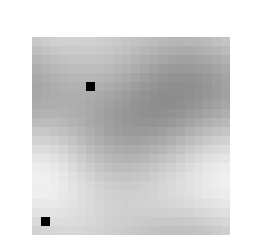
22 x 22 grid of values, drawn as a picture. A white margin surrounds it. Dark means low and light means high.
Lone odd cells: 2, each lower than its neighbours. Histogram: skewed, a long tail of low values. Roughest part: bottom left. Calmest part: bottom middle.
